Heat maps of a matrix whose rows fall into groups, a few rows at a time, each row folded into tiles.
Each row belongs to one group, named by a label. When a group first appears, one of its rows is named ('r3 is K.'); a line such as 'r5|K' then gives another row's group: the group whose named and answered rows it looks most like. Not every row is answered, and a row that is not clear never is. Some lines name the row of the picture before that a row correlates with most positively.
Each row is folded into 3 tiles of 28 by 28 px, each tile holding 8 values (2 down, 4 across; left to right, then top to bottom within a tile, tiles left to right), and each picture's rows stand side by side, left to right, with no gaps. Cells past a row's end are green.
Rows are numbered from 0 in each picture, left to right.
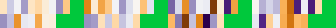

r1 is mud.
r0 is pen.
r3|pen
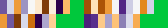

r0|pen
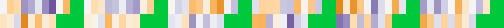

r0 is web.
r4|mud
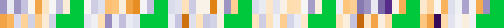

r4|web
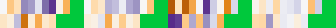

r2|mud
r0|web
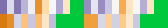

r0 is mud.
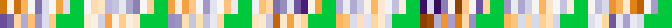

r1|web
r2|mud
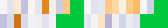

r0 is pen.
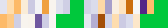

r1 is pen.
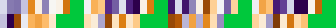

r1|web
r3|web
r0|pen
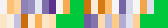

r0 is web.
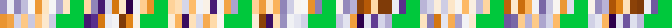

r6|mud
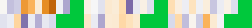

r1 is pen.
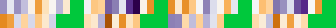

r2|mud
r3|web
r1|web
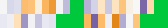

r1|pen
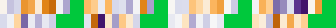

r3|web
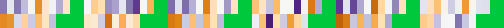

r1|web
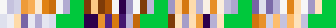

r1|mud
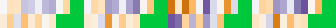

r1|web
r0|web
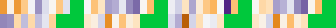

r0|mud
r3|web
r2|pen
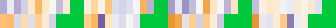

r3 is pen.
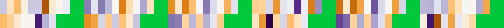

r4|mud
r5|pen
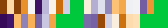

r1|pen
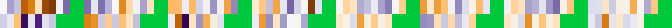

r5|mud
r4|web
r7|pen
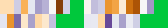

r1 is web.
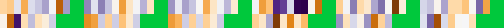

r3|web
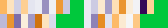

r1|pen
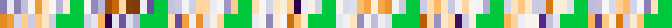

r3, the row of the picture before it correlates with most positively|0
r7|pen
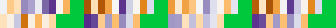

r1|mud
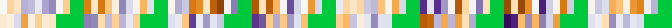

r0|web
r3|mud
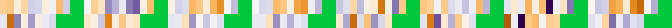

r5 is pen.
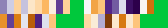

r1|web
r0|pen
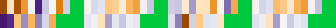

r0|mud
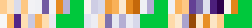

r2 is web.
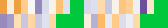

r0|mud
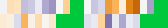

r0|web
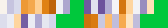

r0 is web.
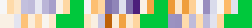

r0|web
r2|mud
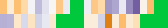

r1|web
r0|mud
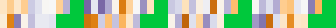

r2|pen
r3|pen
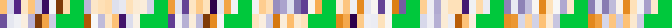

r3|web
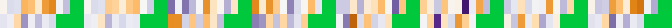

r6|pen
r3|mud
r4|pen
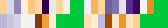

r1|web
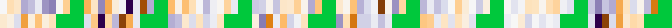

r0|web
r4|pen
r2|mud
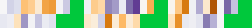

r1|web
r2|pen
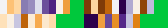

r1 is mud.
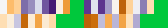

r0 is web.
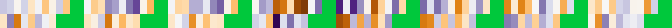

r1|web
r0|pen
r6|mud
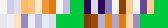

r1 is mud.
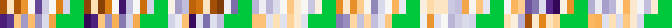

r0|mud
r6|web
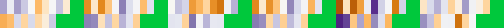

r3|mud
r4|mud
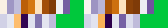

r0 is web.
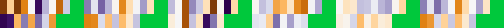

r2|pen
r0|mud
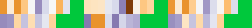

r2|mud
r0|mud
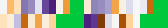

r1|pen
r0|web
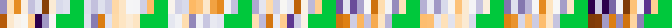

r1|pen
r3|pen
